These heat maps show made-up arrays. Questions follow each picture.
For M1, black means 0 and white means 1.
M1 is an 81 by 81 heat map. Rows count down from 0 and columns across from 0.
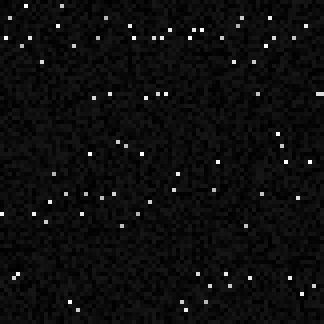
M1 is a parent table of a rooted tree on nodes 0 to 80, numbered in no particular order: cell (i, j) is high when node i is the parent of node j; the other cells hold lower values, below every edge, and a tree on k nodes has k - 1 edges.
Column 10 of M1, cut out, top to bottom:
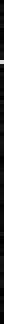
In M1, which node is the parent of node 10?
15
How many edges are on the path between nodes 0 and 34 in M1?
2
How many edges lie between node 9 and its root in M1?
0
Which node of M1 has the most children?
9
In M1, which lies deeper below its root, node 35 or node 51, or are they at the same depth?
node 51
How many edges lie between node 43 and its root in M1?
2
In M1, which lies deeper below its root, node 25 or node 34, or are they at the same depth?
the same depth
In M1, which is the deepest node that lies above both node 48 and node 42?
7
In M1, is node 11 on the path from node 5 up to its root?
yes
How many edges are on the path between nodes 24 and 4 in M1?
3
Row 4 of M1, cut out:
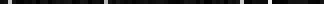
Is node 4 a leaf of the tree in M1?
no
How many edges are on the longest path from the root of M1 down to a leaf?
3
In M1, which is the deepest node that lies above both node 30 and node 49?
68
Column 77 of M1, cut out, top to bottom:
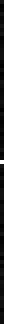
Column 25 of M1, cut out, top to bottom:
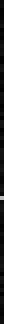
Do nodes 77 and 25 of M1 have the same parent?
no
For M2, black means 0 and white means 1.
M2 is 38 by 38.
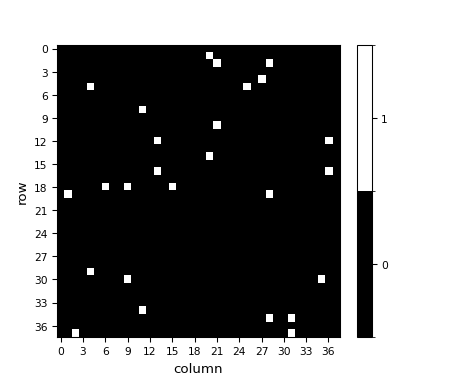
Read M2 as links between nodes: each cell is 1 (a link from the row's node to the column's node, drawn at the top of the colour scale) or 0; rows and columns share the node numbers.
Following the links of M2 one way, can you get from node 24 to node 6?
no
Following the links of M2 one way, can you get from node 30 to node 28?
yes
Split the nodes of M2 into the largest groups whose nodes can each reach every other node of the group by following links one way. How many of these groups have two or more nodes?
0
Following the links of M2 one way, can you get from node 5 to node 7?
no
